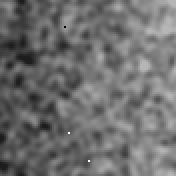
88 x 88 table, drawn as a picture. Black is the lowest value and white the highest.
Lone odd cells: 3, 2 higher and 1 lower than their neighbours. Histogram: bell-shaped. Slope: up to the right. Odd rows or columns: none. Stripes: none.
